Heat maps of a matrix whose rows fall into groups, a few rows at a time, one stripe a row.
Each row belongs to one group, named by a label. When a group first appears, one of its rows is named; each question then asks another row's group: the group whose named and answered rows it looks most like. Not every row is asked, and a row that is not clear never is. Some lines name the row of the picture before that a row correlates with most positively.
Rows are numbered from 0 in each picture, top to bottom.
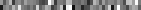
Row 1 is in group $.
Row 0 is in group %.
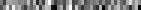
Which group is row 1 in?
$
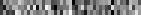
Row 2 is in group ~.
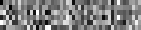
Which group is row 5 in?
%
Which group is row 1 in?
$
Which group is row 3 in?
$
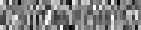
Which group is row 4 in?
%
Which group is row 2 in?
%
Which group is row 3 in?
%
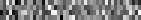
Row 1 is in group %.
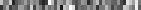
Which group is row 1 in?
~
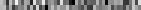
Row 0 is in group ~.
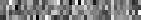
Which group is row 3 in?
%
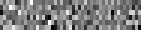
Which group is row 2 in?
$
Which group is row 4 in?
%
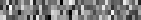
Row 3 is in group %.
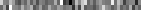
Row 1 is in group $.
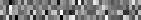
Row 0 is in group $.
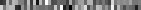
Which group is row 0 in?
%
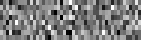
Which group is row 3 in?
~
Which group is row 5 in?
%
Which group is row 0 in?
~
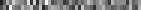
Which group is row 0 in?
%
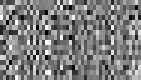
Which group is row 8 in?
%
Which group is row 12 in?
$
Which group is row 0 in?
~
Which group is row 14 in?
%
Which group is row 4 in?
~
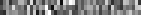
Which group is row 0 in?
~
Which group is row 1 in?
%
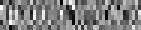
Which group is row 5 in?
$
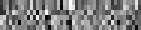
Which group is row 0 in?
~
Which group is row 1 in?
~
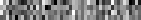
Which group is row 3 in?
~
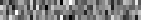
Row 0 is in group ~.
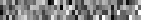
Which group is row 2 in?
$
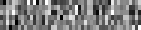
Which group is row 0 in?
%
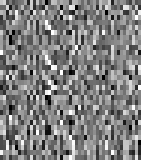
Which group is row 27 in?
~
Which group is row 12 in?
%
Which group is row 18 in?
%
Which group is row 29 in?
~
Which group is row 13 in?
$
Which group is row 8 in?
$
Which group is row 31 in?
~
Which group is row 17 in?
$
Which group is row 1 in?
~
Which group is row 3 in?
~
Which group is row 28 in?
~
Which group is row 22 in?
~
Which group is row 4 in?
%
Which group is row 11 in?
%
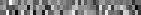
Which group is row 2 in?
~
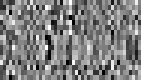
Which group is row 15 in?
$
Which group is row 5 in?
%
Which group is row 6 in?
~
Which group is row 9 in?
%
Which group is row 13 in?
%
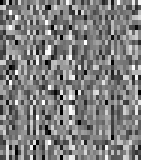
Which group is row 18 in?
$
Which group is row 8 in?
~
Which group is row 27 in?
$
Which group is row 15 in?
~
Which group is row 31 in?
~
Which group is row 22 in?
~
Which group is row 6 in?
%
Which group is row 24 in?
~
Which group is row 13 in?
$
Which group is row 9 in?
%
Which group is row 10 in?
%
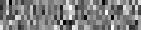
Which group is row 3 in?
~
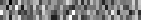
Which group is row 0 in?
$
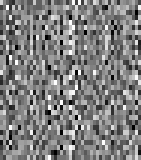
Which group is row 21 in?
~
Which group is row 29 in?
~
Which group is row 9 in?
~
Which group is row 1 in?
$
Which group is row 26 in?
~
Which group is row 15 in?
~
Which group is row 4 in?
~
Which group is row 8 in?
~
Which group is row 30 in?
$
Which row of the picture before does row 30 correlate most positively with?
3
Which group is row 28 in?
$
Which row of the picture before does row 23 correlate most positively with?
3
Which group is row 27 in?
$
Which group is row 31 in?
%
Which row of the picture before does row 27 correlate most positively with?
2
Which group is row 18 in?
~
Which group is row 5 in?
~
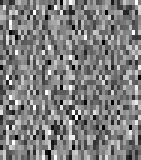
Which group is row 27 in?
~
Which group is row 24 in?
~
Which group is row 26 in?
%
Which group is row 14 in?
%
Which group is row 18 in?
%
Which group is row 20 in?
~
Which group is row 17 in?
~
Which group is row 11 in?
~
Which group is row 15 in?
~
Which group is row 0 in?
~
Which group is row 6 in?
$
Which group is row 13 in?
$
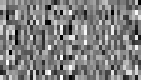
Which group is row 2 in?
~
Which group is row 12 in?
~
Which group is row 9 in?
%
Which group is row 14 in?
%
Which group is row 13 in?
~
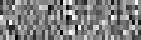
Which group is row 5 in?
$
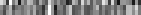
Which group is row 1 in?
%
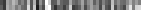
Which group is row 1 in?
%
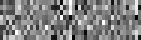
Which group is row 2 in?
~
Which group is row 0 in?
~
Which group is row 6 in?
~
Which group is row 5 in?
%
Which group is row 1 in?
$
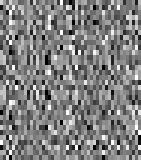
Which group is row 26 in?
$
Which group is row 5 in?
%
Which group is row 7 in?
~
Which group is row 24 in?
~
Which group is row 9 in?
~
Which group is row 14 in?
%
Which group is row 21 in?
%
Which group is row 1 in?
$
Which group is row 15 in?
~
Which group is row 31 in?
$
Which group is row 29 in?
$
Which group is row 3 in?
%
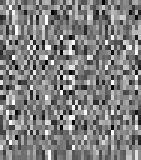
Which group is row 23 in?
~
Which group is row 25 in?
~
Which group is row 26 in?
%
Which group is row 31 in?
%
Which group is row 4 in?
%
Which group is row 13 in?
~
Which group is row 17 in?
~
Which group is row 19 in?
%
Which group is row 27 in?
~
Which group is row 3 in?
%
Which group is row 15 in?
~
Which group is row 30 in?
%
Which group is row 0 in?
$
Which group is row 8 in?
~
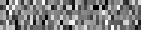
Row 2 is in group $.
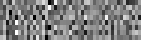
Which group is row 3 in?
~
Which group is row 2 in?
$
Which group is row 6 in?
~
